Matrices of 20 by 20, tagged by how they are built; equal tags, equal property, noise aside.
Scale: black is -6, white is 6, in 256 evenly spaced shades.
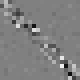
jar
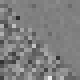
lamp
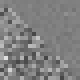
lamp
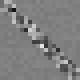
jar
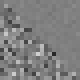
lamp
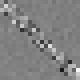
jar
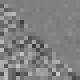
lamp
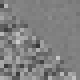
lamp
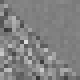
lamp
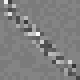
jar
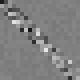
jar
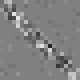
jar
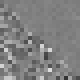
lamp
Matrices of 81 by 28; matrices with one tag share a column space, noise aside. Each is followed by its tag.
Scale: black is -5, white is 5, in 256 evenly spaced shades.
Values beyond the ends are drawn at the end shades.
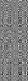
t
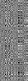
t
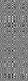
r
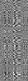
t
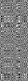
r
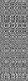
r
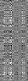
t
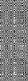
t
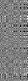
r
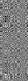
r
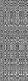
t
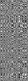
r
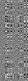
r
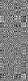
r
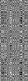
t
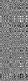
r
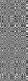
r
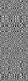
r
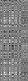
t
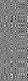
r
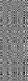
t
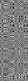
r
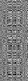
t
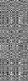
t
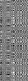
t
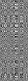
r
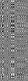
r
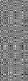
t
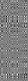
r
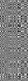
r
